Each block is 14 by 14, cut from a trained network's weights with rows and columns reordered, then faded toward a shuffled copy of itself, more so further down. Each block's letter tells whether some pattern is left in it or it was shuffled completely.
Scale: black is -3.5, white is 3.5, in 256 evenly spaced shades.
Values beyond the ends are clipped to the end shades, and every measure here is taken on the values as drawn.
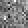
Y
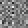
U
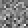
U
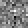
U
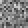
Y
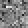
Y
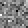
Y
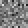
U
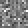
Y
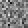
U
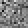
U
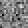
Y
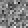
Y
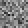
Y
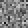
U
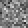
Y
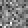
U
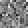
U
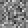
Y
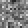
U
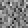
Y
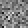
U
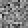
U
